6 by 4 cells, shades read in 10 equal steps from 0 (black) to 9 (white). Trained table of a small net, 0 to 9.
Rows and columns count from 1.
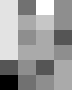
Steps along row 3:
down up down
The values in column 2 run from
4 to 6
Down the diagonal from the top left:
8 6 6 5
